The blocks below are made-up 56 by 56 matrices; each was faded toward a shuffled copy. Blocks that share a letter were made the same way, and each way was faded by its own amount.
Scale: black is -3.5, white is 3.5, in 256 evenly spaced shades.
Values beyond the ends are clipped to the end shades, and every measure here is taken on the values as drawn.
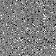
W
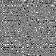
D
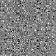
W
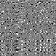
D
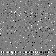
D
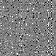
W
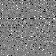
D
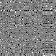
D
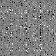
W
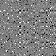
D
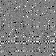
D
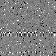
D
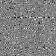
D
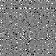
D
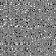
D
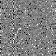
W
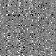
W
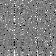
W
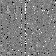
W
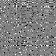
D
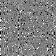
W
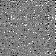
W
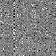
W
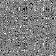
W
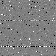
D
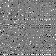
D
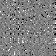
W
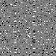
D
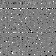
D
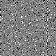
W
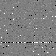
D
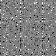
W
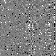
W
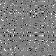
D
